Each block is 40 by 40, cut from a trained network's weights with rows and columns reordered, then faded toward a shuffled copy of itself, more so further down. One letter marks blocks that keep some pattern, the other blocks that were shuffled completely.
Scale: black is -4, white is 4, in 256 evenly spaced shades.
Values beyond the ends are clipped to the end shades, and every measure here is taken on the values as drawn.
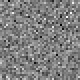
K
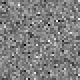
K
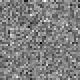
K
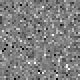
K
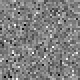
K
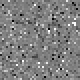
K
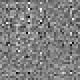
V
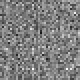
V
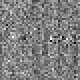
V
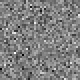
K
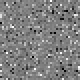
K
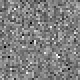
K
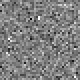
K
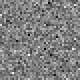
K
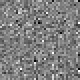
V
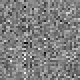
V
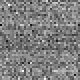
V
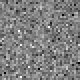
K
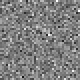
K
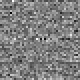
V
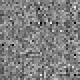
V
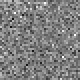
K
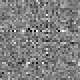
V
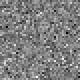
K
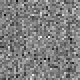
V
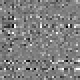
V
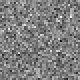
K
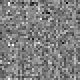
V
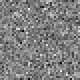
K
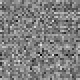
V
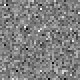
K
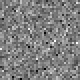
K
